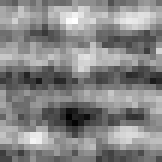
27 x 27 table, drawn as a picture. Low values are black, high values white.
On average the colour sits 50% of the way up the scale. The bottom middle is the ninth with the lowest average. Stripes running across repeat 4 times from top to bottom. The top middle is the ninth with the highest average. The grain runs across in streaks.
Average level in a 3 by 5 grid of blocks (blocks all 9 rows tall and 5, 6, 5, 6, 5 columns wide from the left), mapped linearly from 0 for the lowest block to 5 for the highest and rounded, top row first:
3 2 5 3 3
1 1 3 3 2
2 2 0 2 3
